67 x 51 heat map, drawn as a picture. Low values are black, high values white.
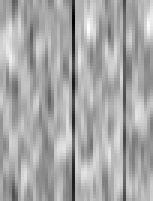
Histogram: skewed, a long tail of low values. Odd lines: columns 25 and 42. Slope: none. Grain: streaks running down.
